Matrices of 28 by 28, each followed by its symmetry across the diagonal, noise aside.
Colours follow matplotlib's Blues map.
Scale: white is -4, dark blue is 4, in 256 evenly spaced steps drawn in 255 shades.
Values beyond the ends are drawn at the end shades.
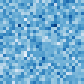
antisymmetric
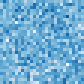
neither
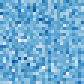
neither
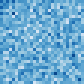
symmetric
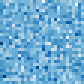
antisymmetric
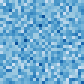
symmetric
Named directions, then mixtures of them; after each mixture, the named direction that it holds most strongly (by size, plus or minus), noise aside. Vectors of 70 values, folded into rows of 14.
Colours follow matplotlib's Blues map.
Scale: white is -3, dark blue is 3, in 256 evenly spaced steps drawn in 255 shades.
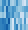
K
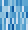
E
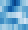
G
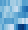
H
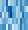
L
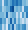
E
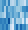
K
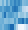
H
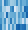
E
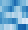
G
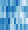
K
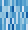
E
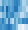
H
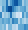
G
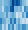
G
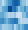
G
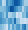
G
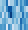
L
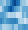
G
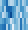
L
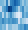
G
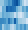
G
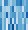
E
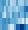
H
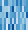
E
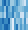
K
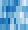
K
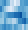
G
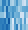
K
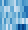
H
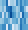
L
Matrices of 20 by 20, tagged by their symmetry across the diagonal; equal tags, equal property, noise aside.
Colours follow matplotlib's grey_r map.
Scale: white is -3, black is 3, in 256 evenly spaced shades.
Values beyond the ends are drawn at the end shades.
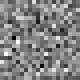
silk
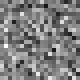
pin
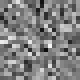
pin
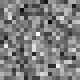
silk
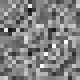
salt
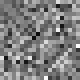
salt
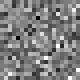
salt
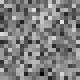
silk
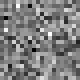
pin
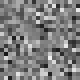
pin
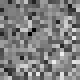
salt
